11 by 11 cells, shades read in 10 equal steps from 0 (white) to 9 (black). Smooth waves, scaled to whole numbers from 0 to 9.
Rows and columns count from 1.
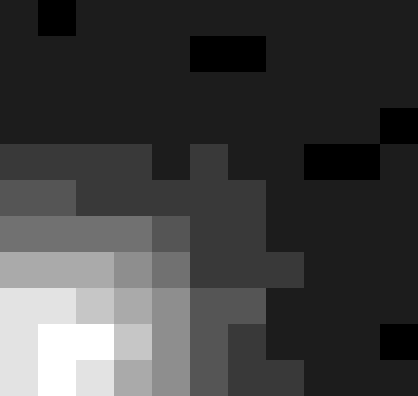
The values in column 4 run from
2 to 8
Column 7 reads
8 9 8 8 8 7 7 7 6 7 7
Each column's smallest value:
1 0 0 2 4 6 6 7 8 8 8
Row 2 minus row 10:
7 8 8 6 4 3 2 0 0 0 -1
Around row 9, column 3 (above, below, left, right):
3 0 1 3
